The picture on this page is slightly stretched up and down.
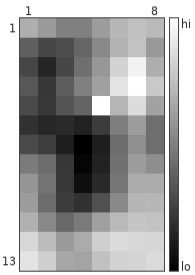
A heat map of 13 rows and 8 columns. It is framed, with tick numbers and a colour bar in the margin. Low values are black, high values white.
No single row or column stands out from its neighbours. The bottom right is the smoothest part. A single lone cell is far higher than the cells round it. No regular stripes run through it. The centre is the ninth with the lowest average.
